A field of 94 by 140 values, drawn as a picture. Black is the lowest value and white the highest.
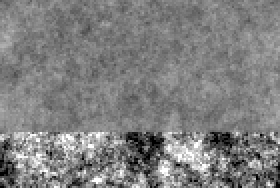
There are no regular stripes. No overall slope runs across the table. A few values lie far out on both sides of the bulk. The texture is blotchy. The halves do not mirror each other. A horizontal seam about 70% of the way down splits the table, and the top part is calmer.
